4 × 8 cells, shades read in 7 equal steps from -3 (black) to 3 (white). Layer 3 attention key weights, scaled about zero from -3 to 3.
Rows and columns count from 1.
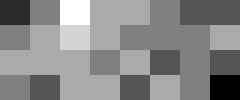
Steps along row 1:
up up down same down down same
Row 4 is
0 -1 1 1 -1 1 0 -3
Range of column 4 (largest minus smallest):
1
